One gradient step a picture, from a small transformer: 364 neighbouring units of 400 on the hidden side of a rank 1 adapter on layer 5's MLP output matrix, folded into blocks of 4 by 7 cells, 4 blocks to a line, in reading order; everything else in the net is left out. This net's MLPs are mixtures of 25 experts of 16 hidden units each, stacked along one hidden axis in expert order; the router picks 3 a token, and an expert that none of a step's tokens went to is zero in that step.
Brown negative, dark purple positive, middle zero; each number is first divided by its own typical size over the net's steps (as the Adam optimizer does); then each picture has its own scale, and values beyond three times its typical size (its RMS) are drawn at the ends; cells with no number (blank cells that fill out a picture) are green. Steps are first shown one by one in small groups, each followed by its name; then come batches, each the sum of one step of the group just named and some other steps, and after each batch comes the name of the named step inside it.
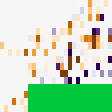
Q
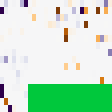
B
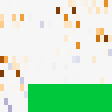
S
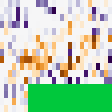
Q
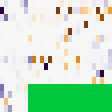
B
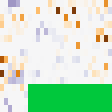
S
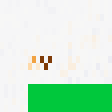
Q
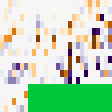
Q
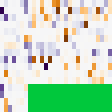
B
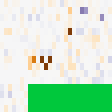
Q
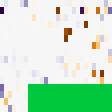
B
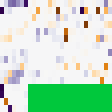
B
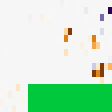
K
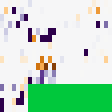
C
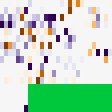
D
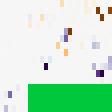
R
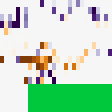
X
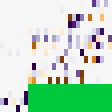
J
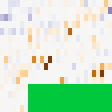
K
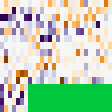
C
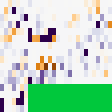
C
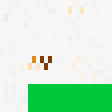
J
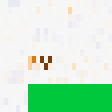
J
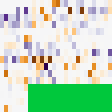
X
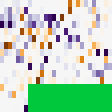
D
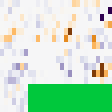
K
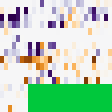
X
